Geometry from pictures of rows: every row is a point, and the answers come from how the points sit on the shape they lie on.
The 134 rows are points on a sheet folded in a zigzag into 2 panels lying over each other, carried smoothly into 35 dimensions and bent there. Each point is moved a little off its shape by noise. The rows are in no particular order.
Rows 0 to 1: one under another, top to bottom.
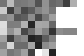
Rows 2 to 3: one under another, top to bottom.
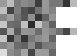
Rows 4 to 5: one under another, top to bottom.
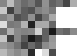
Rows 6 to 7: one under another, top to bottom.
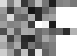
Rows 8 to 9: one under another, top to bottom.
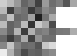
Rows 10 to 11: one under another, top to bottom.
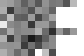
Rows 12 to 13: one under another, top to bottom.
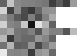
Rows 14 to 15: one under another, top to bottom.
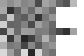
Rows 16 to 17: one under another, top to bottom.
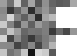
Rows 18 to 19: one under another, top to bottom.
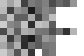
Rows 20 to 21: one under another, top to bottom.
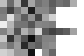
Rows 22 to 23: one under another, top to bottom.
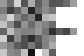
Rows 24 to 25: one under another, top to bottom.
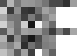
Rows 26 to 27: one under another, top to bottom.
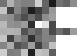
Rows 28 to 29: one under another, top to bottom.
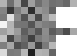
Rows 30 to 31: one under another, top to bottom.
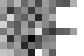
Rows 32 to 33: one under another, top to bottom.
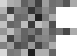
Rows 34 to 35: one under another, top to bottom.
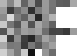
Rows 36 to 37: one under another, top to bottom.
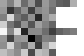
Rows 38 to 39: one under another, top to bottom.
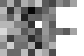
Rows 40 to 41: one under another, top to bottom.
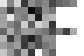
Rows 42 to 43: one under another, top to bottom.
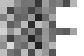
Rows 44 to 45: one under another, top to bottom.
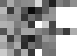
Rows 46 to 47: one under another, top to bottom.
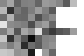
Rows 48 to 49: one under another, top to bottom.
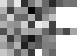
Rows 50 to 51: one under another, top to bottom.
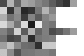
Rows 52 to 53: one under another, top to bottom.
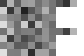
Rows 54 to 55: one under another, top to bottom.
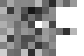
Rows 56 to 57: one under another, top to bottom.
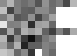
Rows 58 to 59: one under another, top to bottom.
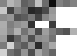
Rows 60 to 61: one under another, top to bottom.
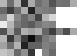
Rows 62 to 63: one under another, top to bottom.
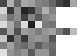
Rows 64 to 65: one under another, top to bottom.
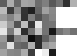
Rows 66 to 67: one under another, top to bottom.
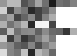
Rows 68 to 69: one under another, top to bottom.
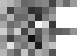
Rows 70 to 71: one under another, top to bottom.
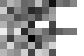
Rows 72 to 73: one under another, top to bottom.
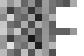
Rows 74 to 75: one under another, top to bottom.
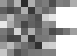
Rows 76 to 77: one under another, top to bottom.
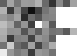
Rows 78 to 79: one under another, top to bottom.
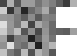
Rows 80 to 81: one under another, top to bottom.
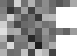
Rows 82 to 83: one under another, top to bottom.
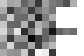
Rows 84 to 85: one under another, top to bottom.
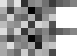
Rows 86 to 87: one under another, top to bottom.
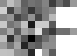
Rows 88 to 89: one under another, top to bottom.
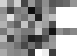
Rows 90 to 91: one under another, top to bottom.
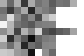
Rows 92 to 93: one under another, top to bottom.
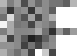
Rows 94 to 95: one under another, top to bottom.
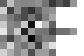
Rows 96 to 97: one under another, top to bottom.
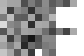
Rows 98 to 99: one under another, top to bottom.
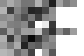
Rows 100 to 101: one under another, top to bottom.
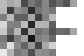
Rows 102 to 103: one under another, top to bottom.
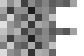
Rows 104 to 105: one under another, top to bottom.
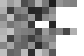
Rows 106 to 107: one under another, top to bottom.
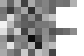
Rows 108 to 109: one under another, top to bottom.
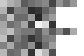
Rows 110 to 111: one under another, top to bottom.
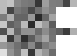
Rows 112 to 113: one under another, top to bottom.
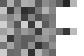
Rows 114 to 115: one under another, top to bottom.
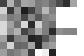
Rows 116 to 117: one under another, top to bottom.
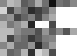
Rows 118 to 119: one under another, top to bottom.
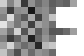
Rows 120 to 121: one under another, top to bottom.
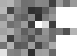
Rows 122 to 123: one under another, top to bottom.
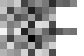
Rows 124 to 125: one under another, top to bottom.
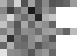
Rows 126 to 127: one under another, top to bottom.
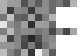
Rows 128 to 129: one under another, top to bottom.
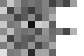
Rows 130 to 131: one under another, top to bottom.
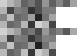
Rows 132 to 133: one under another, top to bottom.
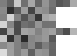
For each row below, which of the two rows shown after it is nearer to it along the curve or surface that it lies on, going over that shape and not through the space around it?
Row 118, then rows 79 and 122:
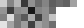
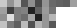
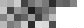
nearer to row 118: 122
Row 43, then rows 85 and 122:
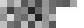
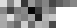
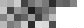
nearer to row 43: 85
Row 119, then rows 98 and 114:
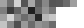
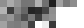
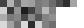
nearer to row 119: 98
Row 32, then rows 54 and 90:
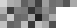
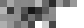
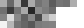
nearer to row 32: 54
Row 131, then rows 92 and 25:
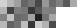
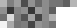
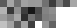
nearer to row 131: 25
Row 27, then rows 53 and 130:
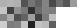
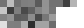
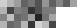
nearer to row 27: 53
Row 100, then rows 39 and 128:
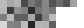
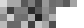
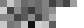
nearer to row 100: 128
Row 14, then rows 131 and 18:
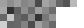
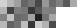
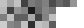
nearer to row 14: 131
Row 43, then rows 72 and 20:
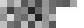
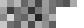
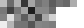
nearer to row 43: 72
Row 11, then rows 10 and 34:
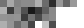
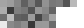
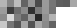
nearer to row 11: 34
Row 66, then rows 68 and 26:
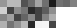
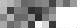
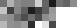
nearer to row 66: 26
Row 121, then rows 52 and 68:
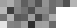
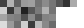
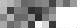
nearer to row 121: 52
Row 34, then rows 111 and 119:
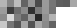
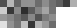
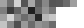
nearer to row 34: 119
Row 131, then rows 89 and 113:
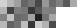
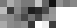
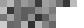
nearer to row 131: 113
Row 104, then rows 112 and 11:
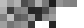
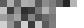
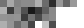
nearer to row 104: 11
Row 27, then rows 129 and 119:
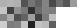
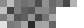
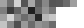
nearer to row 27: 129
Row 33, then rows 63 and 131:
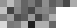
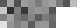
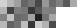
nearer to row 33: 63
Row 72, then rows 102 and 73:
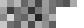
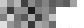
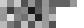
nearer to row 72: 73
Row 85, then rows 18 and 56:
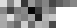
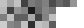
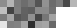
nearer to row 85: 18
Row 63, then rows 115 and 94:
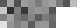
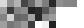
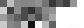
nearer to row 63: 94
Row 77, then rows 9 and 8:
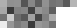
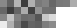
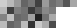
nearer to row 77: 9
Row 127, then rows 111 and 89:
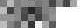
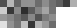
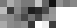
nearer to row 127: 89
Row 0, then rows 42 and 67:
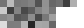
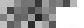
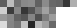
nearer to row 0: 67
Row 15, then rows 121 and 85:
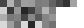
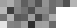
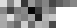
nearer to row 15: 121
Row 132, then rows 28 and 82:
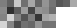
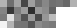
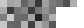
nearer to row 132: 82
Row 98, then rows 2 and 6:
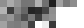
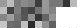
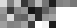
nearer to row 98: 6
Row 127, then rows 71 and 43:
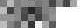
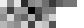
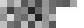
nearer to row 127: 43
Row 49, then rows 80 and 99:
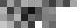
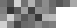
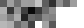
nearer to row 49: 99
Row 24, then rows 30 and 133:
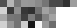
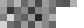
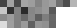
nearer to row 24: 133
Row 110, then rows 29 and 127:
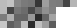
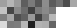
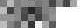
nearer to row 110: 127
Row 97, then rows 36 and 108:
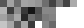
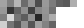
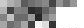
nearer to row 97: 108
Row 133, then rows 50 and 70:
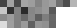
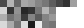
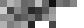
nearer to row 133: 50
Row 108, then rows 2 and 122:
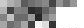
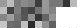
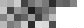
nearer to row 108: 2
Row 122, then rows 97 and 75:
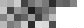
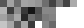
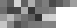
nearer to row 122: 97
